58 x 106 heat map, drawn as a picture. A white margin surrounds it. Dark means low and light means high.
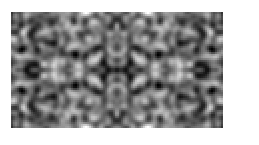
The values follow a bell shape. No row or column stands out. Its left and right halves mirror each other, and so do its top and bottom. No overall slope runs across the table. No seam splits the table. The field is mottled with small blotches. There are no lone odd cells.
